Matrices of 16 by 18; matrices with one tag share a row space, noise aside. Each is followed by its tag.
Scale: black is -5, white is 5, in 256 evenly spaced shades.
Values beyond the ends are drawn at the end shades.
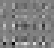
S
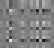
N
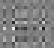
S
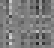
N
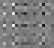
S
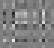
S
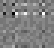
S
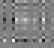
S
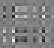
S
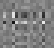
S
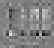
N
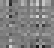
N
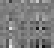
N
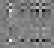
N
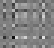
S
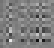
N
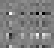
N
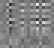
N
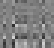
S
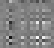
N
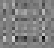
S
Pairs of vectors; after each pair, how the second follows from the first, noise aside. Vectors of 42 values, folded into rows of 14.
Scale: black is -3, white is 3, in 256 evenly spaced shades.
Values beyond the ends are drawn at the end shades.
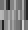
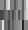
negated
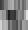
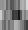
reversed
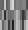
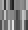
negated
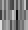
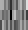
reversed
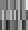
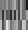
negated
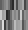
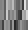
reversed
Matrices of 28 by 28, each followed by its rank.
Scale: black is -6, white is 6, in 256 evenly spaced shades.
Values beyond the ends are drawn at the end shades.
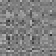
three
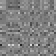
three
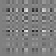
one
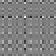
one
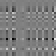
one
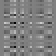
one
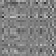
three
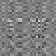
three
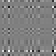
one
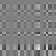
one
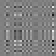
one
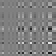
one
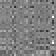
three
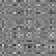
three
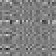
three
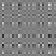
one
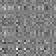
three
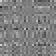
three
